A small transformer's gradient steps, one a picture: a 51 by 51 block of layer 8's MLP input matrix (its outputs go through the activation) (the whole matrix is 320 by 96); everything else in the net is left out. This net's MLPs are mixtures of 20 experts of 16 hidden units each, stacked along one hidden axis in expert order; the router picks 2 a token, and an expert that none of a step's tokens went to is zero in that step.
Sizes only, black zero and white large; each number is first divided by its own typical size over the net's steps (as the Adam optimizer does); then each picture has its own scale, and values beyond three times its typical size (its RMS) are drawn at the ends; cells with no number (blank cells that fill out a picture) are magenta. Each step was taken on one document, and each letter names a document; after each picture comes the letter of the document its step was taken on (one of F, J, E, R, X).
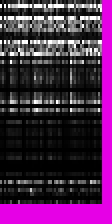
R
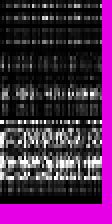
R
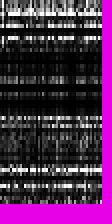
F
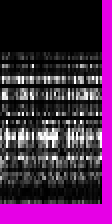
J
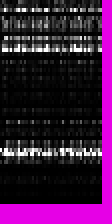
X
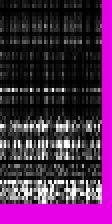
R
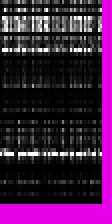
X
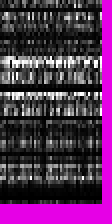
J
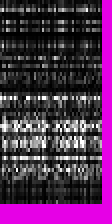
F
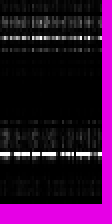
X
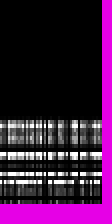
R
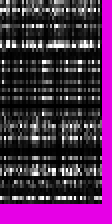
F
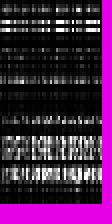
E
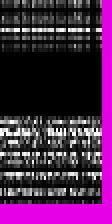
R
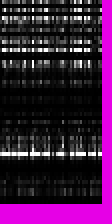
X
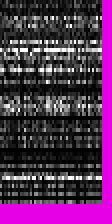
J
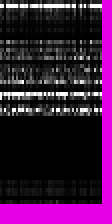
E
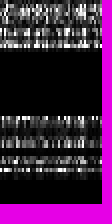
E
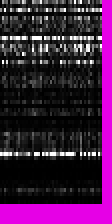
X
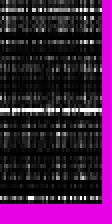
E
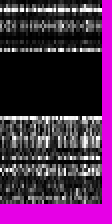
F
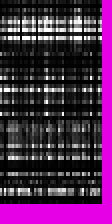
R
